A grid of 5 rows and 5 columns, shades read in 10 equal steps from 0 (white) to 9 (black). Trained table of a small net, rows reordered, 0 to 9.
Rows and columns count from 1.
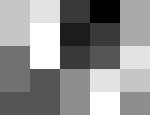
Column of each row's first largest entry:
4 3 3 2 1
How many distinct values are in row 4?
5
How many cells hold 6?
4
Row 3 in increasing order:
0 1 5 6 7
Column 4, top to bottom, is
9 7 6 1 0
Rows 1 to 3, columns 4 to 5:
9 3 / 7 3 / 6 1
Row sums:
22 20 19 18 20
